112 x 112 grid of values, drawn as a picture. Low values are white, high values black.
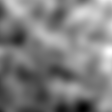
Slope: up to the bottom left. Odd rows or columns: none. Grain: smooth. Histogram: bell-shaped. Average level on the scale: 50%.
